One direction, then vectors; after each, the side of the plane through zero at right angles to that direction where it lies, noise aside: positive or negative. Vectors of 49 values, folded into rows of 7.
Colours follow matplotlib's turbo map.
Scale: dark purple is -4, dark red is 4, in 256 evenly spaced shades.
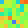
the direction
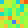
positive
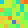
positive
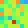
negative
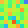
negative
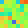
positive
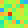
negative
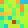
negative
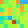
negative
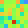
negative
